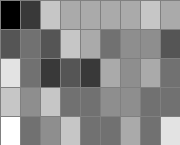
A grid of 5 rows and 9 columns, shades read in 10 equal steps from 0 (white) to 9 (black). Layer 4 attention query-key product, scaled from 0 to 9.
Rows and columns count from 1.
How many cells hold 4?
7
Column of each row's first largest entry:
1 1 3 4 2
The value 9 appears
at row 1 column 1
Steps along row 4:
up down up same down same up same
